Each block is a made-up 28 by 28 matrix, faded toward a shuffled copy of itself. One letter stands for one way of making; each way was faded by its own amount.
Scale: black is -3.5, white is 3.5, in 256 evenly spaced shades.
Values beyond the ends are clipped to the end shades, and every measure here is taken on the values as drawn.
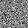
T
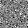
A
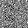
A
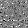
T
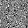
A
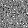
T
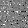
T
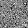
A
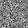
A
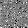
T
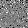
T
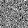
A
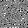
T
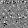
T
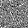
A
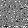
T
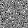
A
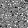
T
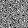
A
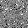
T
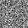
A
